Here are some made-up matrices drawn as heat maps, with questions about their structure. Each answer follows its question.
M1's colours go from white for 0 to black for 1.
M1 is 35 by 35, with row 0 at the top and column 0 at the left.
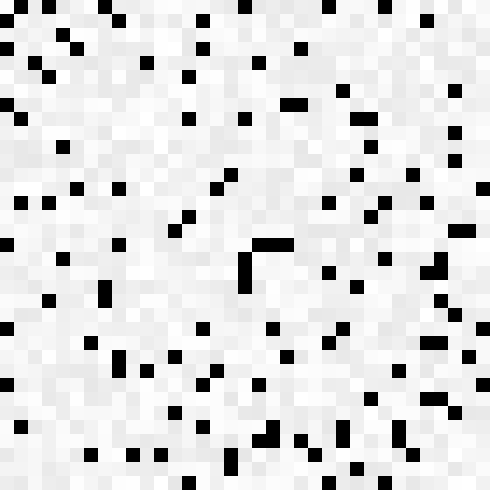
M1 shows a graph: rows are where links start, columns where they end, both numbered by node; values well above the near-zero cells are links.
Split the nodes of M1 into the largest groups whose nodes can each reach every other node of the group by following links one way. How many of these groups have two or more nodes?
1
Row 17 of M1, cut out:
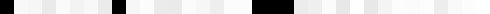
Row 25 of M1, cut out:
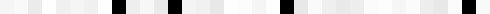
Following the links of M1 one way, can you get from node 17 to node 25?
yes
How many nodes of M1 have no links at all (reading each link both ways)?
0
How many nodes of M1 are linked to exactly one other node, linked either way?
4
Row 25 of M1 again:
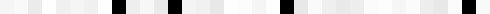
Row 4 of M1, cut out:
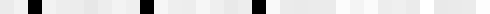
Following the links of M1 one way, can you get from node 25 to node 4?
yes
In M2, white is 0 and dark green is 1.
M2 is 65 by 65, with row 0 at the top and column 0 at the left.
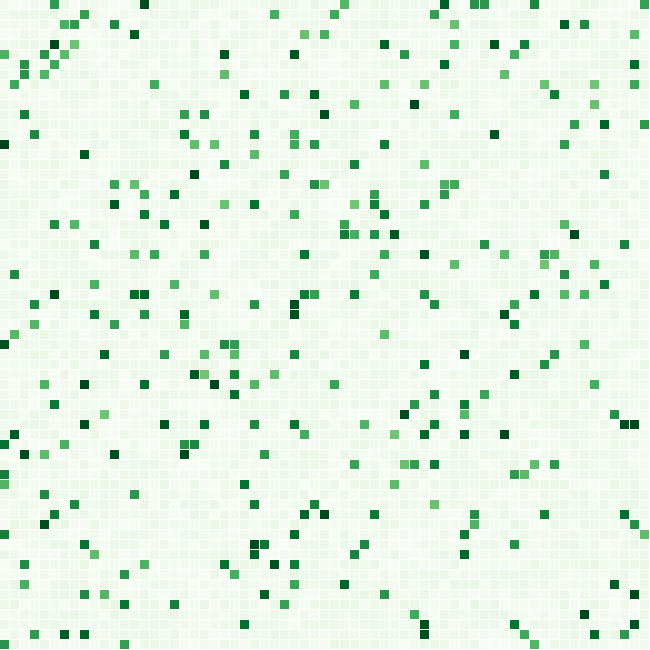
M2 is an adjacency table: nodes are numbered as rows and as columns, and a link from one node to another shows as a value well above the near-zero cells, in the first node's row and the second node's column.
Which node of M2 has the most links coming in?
node 29
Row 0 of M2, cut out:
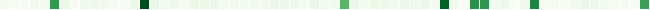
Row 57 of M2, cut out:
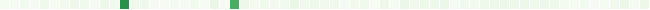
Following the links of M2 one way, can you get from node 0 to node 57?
yes
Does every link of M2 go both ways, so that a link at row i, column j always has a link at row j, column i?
yes
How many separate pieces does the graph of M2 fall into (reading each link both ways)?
1
